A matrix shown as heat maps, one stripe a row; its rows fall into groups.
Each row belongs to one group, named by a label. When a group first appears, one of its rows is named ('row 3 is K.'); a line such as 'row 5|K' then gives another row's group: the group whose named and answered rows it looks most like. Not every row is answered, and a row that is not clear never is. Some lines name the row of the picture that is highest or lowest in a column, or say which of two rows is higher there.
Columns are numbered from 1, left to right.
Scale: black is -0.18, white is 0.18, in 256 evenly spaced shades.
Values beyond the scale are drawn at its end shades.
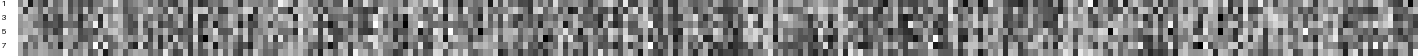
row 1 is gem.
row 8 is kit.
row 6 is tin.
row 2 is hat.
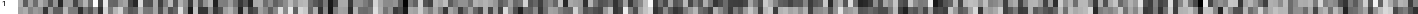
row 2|gem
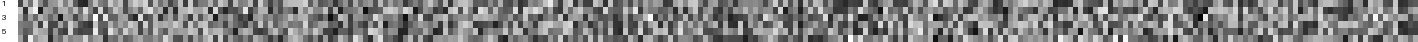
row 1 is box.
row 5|box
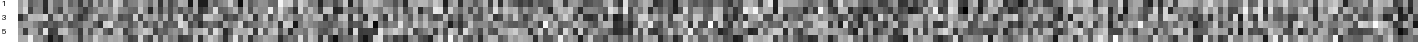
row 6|tin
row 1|gem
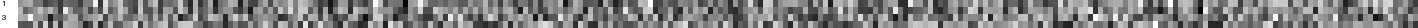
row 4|box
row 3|tin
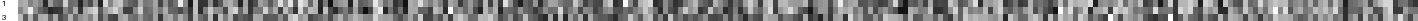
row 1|gem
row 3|kit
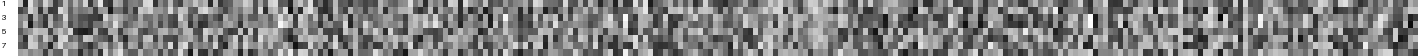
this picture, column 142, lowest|1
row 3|gem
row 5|box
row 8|gem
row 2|hat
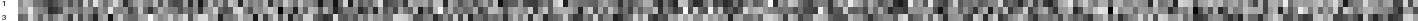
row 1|gem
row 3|hat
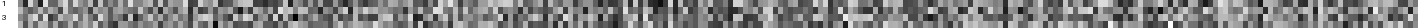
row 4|kit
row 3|hat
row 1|hat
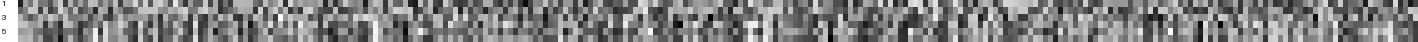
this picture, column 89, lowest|2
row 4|tin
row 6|tin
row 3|kit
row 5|gem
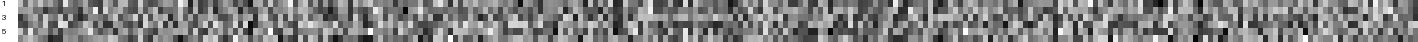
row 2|gem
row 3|box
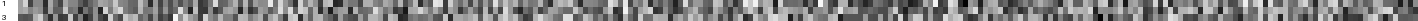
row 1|tin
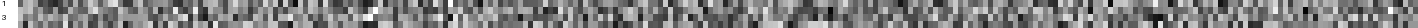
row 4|hat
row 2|tin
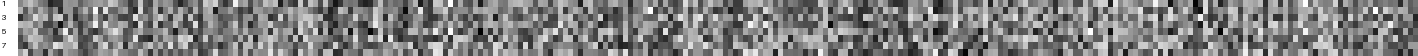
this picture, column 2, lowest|7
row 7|hat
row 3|box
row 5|gem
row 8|tin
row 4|tin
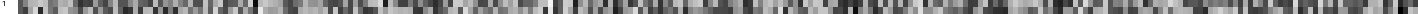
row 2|hat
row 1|box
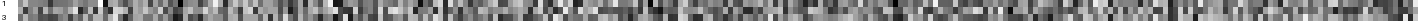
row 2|hat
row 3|gem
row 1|tin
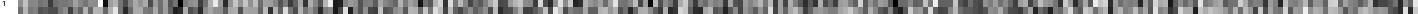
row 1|tin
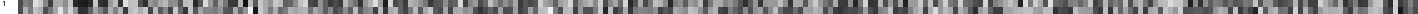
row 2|box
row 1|box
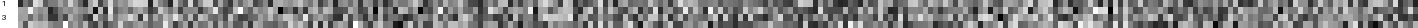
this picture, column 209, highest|4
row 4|kit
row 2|tin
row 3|box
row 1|box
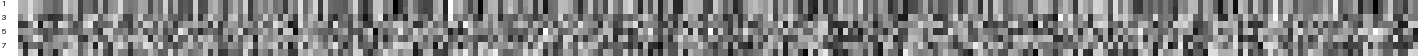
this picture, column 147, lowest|7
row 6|box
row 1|tin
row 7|hat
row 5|gem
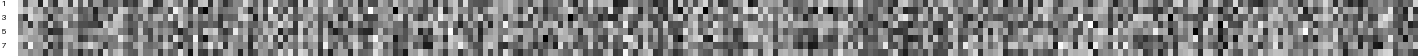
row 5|tin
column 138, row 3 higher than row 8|Yes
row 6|tin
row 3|hat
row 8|gem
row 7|kit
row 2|tin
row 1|hat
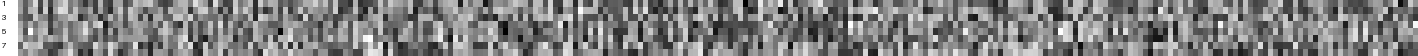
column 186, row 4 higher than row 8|No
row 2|hat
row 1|hat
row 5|kit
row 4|kit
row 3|box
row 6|kit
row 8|box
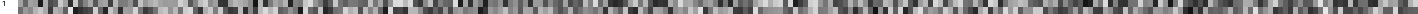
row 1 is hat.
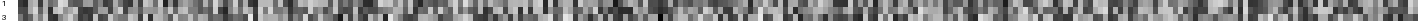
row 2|hat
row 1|hat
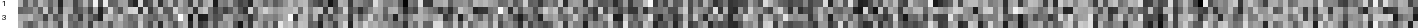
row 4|kit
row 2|box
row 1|kit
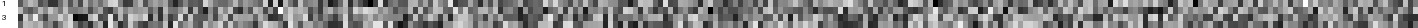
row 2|kit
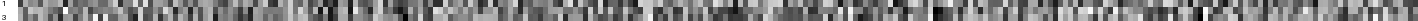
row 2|kit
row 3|kit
